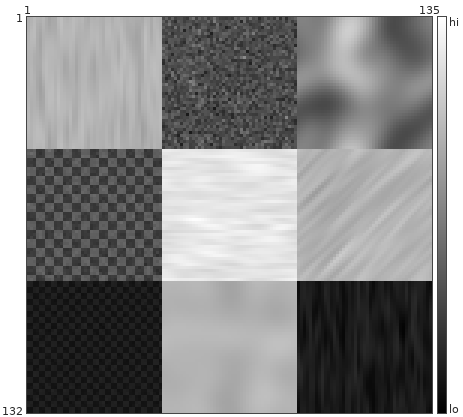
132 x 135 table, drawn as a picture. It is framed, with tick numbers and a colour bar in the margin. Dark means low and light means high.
It is made of 3 by 3 panels. Panel 1,1: high, streaked downward, faint in contrast. Panel 1,2: low, fine-grained. Panel 1,3: middling, smooth, strong in contrast. Panel 2,1: low, checkered. Panel 2,2: very high, streaked across, faint in contrast. Panel 2,3: high, slanting up to the right, faint in contrast. Panel 3,1: very low, checkered, faint in contrast. Panel 3,2: high, smooth, faint in contrast. Panel 3,3: very low, streaked downward, faint in contrast.
